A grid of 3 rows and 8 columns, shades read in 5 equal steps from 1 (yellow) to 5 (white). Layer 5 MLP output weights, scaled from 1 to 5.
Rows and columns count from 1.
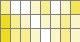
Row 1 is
3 5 5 4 3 5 4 2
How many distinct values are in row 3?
4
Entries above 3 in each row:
5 5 4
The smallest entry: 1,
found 2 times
